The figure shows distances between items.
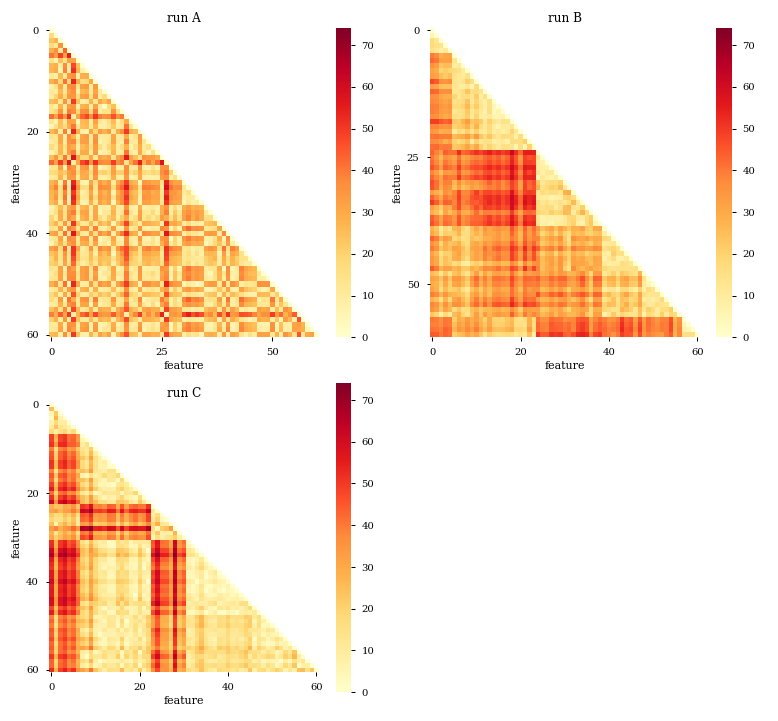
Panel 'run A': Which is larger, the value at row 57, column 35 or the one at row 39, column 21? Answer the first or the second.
the first
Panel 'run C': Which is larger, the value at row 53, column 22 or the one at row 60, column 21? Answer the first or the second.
the first
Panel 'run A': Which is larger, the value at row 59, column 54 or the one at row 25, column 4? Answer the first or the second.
the second
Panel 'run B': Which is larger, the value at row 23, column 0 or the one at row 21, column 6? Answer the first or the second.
the first
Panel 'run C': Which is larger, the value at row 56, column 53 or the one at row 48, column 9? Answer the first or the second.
the second
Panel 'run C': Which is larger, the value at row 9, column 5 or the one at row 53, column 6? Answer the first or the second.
the first
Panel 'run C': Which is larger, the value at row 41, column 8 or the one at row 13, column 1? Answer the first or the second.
the second
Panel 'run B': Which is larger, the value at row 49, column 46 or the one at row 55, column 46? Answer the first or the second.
the first
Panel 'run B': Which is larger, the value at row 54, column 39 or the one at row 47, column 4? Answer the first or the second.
the second
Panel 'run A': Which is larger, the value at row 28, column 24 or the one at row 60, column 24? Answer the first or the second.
the second
